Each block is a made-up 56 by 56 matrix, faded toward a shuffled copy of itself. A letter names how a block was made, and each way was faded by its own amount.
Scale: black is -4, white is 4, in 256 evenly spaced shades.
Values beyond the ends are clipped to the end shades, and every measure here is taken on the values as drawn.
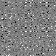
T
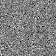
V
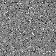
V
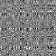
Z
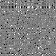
T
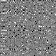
T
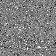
V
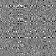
Z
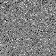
V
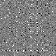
T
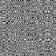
Z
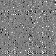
T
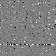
T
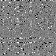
T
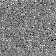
V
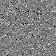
V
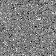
V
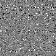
V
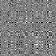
Z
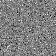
V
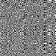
Z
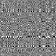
Z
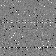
T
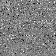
V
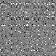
T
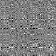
Z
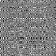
Z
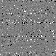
T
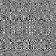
Z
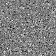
V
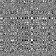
Z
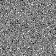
V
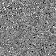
V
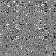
T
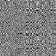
Z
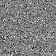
V
